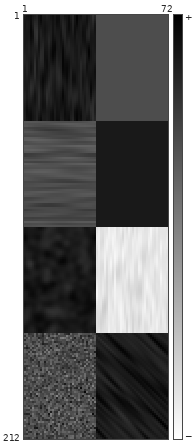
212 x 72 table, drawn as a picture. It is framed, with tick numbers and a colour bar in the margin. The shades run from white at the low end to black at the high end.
The table splits into 4 rows of 2 panels. Panel 1,1: very high, streaked downward, faint in contrast. Panel 1,2: high, flat. Panel 2,1: high, streaked across, faint in contrast. Panel 2,2: very high, flat. Panel 3,1: very high, blotchy, faint in contrast. Panel 3,2: very low, streaked downward, faint in contrast. Panel 4,1: high, fine-grained. Panel 4,2: very high, slanting down to the right, faint in contrast.
